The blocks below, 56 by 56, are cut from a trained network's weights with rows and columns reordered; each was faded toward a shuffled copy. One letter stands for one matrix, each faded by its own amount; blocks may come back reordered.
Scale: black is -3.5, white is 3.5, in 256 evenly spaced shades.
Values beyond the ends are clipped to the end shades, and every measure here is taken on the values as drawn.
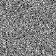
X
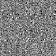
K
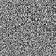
K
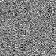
X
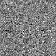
K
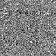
K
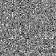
K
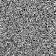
X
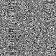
X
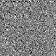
K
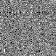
K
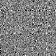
K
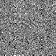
K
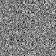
X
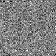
K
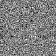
X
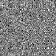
K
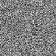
X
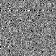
K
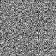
X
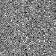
K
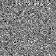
K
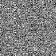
X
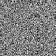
K
